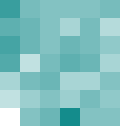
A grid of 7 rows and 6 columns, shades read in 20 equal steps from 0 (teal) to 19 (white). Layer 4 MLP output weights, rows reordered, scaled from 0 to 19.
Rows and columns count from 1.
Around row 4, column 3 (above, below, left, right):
9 7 14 6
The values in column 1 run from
3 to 19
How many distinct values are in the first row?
3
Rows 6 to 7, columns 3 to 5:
9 11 8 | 7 0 9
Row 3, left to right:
4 7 9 7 8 10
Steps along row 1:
up up same same down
